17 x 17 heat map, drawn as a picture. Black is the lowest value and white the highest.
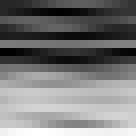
Values change most from cell to cell in the top middle. Streaks run across, left to right. There is an overall slope up to the bottom.
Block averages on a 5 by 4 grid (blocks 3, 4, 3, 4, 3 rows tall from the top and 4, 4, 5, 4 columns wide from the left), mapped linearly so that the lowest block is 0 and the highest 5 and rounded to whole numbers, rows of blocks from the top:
0000
0000
2111
4444
5445
